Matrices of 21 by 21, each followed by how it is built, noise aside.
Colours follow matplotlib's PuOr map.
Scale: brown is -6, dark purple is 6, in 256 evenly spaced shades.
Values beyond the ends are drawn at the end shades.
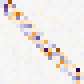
banded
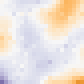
smooth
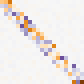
banded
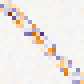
banded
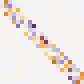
banded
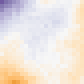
smooth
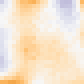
smooth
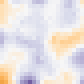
smooth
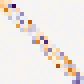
banded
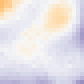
smooth
